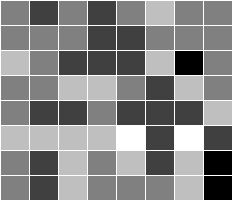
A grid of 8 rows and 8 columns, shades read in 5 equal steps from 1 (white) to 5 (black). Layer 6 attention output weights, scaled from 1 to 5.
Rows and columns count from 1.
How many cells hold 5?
3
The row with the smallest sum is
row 6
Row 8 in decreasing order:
5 4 3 3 3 3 2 2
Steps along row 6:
same same same down up down up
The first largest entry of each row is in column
2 4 7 6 2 6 8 8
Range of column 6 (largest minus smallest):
2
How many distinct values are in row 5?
3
